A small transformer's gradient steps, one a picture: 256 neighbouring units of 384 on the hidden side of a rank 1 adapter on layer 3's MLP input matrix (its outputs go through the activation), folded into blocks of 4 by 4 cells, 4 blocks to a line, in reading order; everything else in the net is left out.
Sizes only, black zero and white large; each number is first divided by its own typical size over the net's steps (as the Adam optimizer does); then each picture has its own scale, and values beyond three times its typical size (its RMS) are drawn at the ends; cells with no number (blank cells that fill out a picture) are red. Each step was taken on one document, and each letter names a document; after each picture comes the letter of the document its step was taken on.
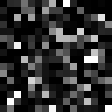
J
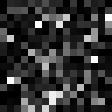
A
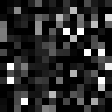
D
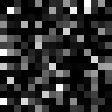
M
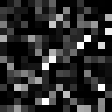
A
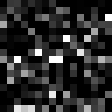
A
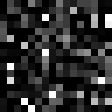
D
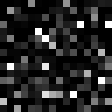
D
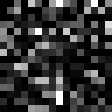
M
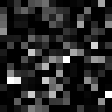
A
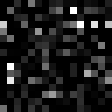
D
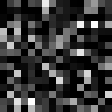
M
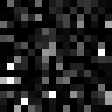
D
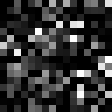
M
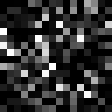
M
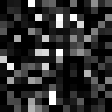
A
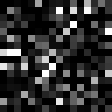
M
